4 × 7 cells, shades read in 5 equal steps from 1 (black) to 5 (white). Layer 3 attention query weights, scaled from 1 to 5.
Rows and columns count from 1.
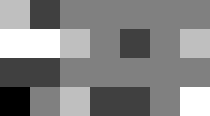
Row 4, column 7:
5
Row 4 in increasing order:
1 2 2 3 3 4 5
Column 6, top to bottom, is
3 3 3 3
